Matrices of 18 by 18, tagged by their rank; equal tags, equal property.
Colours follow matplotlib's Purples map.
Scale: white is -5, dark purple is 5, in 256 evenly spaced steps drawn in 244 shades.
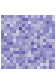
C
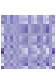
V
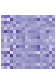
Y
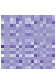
V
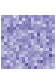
C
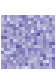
C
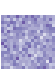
C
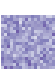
C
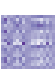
V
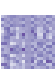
Y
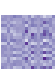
V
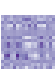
Y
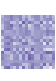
Y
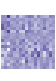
Y
